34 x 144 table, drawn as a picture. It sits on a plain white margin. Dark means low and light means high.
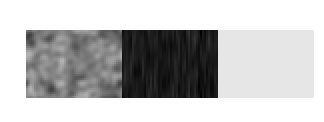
The table splits into one row of 3 panels. Panel 1,1: middling, blotchy. Panel 1,2: very low, streaked downward, faint in contrast. Panel 1,3: very high, flat.
